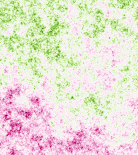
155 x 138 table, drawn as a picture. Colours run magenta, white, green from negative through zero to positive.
The ninth with the lowest average is the bottom left. Overall the values sit about 50% of the way up the scale. The field climbs toward the top. No regular stripes run through it.
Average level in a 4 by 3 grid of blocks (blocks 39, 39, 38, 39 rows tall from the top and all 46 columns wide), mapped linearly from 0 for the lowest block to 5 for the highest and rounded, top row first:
544
443
133
012
